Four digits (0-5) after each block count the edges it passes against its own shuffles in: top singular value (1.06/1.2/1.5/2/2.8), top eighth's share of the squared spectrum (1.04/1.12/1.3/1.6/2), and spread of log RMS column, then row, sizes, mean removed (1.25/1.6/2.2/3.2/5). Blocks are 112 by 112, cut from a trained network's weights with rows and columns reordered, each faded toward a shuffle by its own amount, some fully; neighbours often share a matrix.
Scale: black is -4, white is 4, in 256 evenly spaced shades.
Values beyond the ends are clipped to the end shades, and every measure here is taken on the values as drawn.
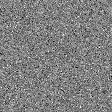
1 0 0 0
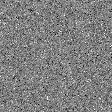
0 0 0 0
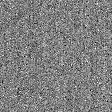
2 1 0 0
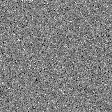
0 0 0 0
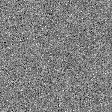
0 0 0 0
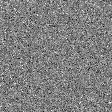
0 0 0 0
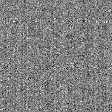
3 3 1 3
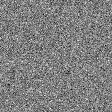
0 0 0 0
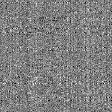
3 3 1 3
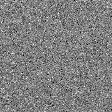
2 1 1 0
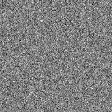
2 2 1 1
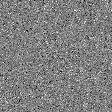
0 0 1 0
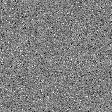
2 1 1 0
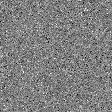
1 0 0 0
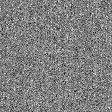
2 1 0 0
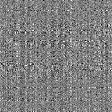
4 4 1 4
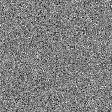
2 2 0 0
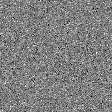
1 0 0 0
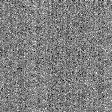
3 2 0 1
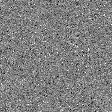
2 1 1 0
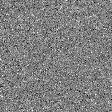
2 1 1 0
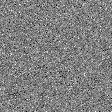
2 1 1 0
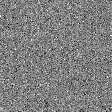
1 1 0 0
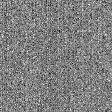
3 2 0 2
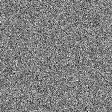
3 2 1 0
